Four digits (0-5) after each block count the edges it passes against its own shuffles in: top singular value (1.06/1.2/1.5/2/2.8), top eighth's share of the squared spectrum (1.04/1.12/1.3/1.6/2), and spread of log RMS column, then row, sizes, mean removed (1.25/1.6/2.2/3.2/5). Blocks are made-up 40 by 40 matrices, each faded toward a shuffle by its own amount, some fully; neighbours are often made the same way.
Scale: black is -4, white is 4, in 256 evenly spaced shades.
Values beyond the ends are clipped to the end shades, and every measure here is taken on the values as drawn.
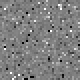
0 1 0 0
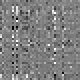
4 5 3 2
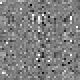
3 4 2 1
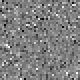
0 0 0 0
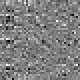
4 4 2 2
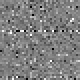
2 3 1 1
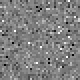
1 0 0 0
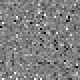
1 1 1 1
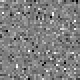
0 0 0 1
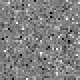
0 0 0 0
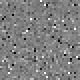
0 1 0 0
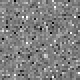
1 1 1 0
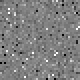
0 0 0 0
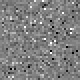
0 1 0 0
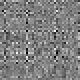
4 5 3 3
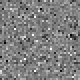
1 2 0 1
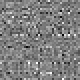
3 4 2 2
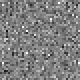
2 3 0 1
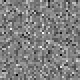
2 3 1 1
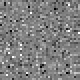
3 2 1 0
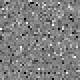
0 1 0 0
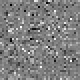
3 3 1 1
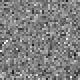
1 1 0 1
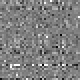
4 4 1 2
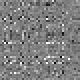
3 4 2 2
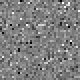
0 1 0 1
